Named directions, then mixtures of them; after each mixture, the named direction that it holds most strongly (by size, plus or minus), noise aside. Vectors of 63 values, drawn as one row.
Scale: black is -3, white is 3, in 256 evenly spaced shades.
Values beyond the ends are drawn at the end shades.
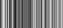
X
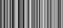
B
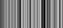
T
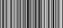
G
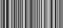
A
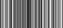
G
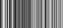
X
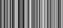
B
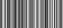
G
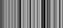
T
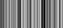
T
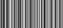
A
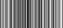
G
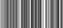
T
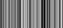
T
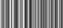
B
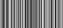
A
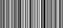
T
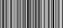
G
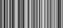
B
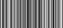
G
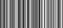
B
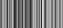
X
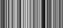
T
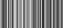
X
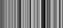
T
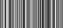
A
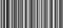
A
